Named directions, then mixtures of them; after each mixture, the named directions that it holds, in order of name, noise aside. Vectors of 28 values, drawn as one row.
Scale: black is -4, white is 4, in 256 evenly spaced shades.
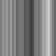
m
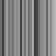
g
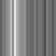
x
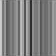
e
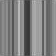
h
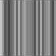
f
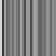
e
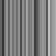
g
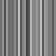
e, f, h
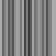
e, g, h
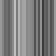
f, m, x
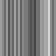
f, g, m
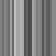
e, h, x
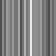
e, m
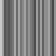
f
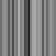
h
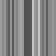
e, h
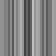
e, h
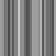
f, h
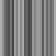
e, f, h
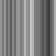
m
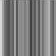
e, f, m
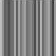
f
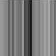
e, h, m
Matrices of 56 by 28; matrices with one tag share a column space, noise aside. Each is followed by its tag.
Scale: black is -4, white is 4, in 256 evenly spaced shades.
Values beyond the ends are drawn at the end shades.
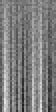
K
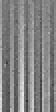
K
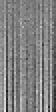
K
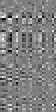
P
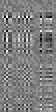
P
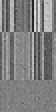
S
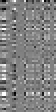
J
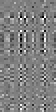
P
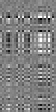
P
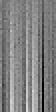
K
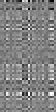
J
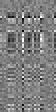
P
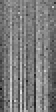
K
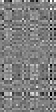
J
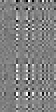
J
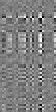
P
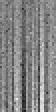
K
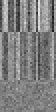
S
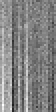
K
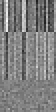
S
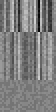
S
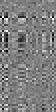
P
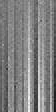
K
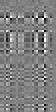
P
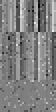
S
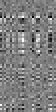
P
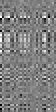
P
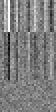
S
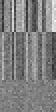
S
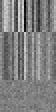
S
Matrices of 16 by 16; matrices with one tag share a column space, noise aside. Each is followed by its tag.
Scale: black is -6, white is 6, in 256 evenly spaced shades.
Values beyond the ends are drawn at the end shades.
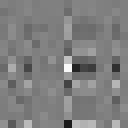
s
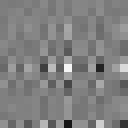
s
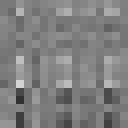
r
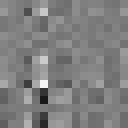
r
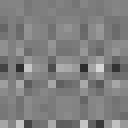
s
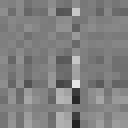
r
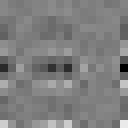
s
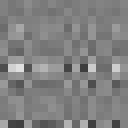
s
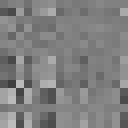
r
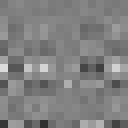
s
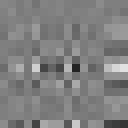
s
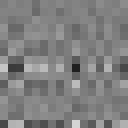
s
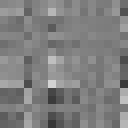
r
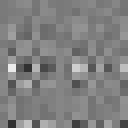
s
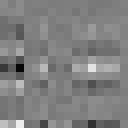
s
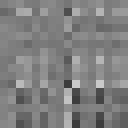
r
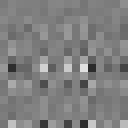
s
